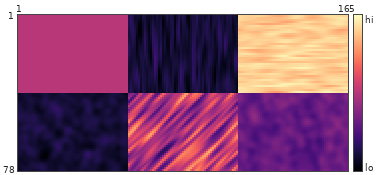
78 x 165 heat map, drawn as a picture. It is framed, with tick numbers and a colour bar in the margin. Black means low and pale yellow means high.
The table splits into 2 rows of 3 panels. Panel 1,1: middling, flat. Panel 1,2: very low, streaked downward, faint in contrast. Panel 1,3: very high, streaked across, faint in contrast. Panel 2,1: very low, blotchy, faint in contrast. Panel 2,2: middling, slanting up to the right, strong in contrast. Panel 2,3: low, blotchy, faint in contrast.
